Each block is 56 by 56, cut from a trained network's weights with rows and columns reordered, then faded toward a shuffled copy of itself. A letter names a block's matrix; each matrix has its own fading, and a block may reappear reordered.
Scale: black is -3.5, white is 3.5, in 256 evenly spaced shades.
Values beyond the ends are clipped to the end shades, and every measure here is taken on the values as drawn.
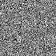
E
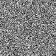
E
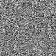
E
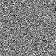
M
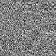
M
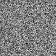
E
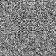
M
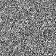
M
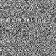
M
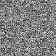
M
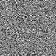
M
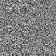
M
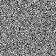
E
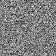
M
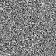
E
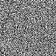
M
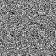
M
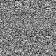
M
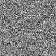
M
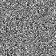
E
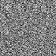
M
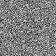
E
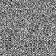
M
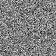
E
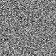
E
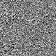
E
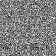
M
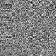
M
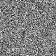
E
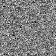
E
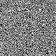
E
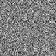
M
